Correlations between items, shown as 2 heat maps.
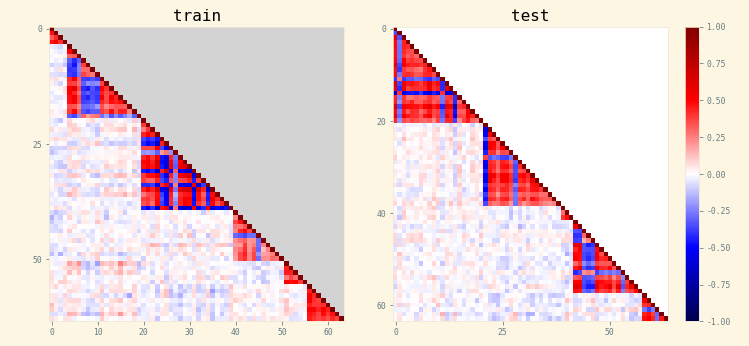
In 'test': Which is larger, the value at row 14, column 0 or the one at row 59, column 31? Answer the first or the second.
the second
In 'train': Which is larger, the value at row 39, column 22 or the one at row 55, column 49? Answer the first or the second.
the second
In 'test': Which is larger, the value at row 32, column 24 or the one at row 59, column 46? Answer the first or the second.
the first
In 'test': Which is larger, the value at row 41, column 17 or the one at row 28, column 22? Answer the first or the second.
the first
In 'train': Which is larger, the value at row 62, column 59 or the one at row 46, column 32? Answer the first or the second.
the first
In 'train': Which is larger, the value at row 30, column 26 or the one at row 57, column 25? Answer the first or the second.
the first
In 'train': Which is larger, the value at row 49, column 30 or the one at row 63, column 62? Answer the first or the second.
the second
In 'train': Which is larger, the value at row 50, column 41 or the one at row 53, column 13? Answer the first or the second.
the first
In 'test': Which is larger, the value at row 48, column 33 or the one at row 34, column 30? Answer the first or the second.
the second
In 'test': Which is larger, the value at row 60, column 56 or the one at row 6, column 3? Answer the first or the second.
the second
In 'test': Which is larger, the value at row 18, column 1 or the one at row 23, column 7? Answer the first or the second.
the second
